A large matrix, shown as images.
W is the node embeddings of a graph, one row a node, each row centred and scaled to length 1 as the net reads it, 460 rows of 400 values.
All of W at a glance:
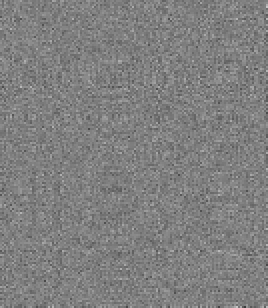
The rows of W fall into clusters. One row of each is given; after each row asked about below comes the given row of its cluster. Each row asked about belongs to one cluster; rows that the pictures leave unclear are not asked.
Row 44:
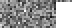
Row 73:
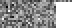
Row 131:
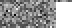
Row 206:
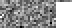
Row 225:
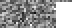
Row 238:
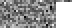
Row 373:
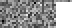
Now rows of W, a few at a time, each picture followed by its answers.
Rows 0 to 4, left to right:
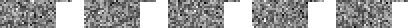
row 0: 131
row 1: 206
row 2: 73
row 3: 44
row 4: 131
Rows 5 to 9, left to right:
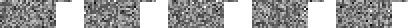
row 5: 373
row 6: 73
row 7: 206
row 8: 131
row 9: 373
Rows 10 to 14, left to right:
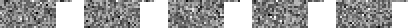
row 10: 206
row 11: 206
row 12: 44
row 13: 73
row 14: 373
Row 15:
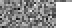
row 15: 206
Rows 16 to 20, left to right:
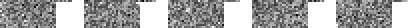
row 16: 225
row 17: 73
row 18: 206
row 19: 73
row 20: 44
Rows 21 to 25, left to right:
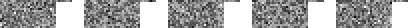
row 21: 44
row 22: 238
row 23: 131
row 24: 238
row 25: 131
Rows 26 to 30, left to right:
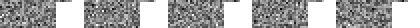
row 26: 206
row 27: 373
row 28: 373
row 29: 373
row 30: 238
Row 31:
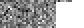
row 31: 131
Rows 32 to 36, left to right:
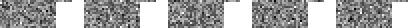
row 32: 238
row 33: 225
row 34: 131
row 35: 373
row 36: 225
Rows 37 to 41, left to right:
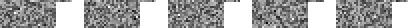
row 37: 206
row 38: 373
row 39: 73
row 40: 238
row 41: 206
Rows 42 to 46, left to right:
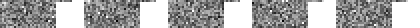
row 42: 225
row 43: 44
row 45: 373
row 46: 206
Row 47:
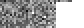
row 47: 131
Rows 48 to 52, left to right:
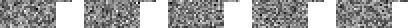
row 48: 238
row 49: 131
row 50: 373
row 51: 225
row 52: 238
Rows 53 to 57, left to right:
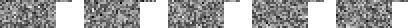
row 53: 131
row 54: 73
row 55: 131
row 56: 238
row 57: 238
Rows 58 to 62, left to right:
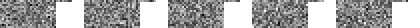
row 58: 225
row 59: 373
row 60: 131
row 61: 44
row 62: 44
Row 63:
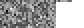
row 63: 131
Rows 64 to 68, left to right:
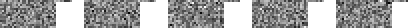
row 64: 373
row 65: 373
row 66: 225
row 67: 373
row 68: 73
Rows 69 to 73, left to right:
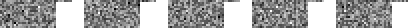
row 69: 238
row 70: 44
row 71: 206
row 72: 373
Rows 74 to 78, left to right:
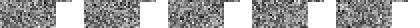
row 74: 44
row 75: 44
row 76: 44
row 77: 73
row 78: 131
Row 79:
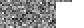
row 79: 225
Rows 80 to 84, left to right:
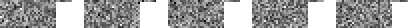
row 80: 206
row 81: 131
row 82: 238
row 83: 44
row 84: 373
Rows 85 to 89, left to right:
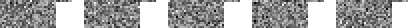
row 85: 73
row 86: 238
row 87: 238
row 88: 373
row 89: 44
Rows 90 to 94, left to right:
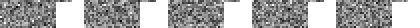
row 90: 206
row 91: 238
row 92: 238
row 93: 238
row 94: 373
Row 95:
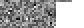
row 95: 206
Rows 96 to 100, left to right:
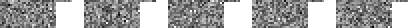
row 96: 373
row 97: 131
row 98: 73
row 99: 206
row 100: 225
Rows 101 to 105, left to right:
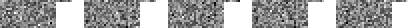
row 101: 206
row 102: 373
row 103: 131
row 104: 373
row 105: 206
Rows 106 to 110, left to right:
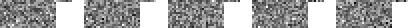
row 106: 238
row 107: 206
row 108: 73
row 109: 73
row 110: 206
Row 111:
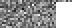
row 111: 73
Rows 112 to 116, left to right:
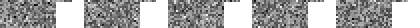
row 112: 225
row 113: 131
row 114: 73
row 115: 73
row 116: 206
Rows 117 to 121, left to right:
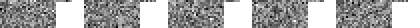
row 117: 373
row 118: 73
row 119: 44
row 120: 131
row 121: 73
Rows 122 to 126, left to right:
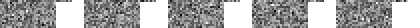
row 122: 73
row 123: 73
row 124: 73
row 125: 238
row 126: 206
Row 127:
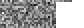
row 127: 225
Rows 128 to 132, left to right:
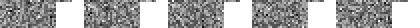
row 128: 206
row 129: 131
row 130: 131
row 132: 225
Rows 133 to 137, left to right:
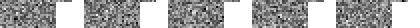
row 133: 225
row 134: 73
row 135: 238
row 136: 238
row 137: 373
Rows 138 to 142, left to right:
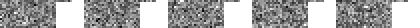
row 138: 206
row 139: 225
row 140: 373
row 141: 238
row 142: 131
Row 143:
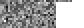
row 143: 73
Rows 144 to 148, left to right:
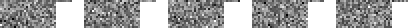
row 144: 44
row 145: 131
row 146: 44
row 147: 131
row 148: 73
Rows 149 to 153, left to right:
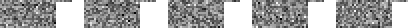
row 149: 225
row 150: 225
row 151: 238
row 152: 238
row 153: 373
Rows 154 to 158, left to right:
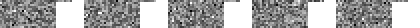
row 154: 238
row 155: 206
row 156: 131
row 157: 73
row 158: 225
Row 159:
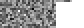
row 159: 373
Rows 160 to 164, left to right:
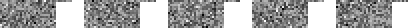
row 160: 44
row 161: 225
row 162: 131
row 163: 44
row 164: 73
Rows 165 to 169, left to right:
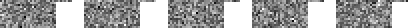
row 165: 225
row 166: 373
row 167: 238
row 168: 131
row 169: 73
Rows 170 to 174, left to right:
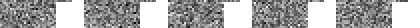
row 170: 44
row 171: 225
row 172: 225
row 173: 131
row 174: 225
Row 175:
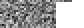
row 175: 225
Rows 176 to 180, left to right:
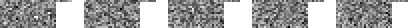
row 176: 206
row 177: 238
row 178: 225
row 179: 225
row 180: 225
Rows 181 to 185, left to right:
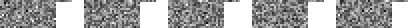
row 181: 206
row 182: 73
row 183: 206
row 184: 238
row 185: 206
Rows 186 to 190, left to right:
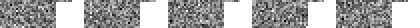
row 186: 238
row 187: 44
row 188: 373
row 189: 206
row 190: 73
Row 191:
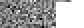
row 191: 373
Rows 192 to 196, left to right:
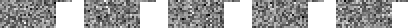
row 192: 44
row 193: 225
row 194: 225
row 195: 206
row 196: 225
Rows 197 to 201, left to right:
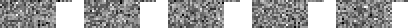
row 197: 73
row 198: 73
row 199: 131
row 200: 373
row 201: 131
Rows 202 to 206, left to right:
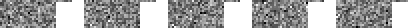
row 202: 238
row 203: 225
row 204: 73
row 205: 131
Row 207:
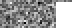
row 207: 238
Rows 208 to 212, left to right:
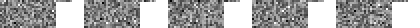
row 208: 373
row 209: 206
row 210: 73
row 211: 206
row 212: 73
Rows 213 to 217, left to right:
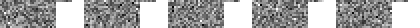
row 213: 238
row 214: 225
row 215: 373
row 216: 44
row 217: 131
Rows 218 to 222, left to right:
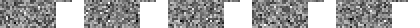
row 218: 238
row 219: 225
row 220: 225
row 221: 238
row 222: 225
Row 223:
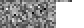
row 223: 131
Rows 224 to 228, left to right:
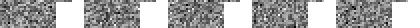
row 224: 238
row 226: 225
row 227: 373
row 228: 206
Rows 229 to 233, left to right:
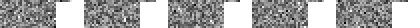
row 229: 206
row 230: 238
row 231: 131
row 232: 373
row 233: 238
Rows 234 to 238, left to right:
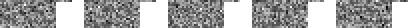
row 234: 238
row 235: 131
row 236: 373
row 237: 131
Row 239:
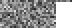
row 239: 44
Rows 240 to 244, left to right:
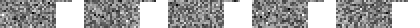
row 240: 225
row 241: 131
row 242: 373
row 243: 238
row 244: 225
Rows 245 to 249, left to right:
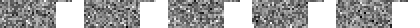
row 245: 73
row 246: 373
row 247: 225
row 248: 44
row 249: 238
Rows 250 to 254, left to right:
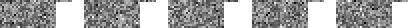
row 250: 131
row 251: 73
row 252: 206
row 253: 131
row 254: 44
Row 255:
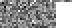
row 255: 373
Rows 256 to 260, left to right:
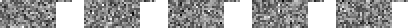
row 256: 238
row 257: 206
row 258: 73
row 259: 73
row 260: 131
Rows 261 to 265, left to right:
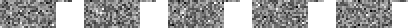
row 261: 238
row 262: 131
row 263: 131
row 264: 44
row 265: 373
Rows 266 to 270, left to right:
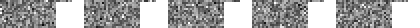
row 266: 73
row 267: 206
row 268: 238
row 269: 131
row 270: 73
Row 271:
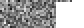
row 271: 44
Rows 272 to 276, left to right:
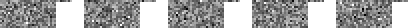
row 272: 206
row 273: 131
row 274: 206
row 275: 73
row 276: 44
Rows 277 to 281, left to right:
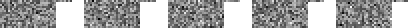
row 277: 73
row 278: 225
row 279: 373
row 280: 73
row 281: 131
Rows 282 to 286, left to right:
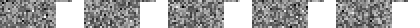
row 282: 131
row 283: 44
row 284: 131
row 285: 131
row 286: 131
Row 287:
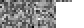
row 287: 73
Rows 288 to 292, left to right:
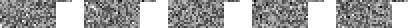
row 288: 44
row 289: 131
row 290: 206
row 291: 238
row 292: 73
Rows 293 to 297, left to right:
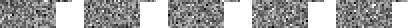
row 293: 73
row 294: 373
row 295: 238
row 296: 206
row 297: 206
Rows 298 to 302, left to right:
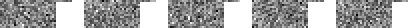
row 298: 238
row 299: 44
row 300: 206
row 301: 225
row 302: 44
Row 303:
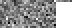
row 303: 238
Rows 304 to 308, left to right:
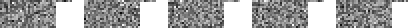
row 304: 73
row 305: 206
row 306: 373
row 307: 373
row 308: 73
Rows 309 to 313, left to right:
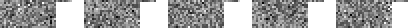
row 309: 206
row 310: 44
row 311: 373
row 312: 225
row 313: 131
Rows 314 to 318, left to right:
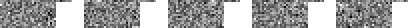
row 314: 206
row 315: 373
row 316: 73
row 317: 73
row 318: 131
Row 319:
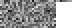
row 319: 206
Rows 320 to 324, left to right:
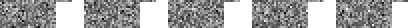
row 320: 131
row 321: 73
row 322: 44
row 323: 131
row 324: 131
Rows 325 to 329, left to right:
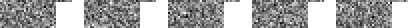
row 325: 44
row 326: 238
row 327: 131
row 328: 73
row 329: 131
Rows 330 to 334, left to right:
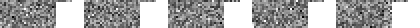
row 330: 44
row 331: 373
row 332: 73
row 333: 44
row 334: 131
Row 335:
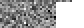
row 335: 44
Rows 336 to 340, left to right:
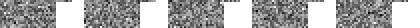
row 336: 238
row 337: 44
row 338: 73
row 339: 225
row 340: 73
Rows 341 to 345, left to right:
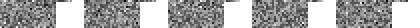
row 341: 44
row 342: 73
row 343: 44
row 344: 206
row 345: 238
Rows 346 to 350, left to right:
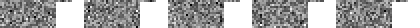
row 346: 206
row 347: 373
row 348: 225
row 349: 238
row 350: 206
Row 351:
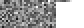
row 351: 206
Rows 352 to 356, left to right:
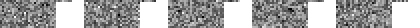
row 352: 131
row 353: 131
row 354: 206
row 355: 238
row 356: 73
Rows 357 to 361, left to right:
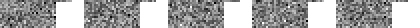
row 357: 44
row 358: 73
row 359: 238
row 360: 206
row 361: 225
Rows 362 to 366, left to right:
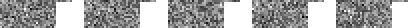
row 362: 44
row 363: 44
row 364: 238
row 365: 44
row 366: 131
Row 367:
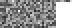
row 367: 373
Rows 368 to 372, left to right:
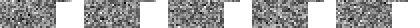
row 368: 44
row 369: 206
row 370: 225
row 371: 238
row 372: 225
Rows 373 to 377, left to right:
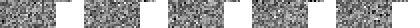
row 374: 206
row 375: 73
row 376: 73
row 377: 73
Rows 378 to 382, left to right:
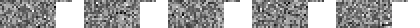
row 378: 131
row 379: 73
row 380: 131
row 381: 73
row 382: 373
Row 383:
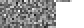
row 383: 373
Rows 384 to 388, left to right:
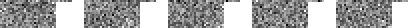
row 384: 225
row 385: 44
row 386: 131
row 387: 373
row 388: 44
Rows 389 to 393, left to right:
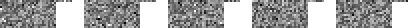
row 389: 73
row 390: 225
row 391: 73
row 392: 373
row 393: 73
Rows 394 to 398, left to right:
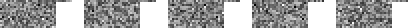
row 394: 44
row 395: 238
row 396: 225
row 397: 73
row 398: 225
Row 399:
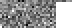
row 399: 44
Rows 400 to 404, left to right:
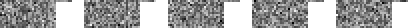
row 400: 131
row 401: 373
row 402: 225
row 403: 238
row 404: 238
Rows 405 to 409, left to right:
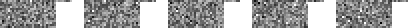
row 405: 373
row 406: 73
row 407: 131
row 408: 73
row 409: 44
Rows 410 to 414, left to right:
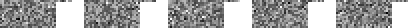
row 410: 206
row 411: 131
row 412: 206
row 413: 73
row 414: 225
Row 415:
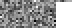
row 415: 206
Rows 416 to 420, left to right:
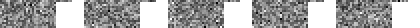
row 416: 73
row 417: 238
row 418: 225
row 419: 238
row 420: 73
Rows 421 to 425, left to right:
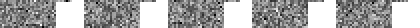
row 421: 373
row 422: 131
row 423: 131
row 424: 44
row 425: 73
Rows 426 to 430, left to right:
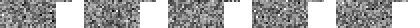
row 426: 225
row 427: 131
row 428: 73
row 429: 373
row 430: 44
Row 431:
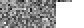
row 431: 44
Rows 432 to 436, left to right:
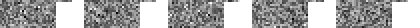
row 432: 238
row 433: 131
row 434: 206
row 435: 238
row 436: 206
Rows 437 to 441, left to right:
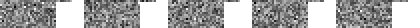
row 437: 206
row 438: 73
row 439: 206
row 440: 131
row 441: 238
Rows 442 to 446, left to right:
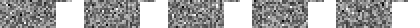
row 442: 44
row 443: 373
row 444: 373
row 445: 238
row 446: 131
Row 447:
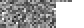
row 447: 225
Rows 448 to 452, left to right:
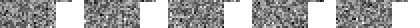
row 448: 131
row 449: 73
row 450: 225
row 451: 238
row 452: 206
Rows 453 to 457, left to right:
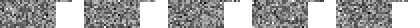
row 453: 131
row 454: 373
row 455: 73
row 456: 238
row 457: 225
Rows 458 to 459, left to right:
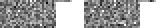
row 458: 373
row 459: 373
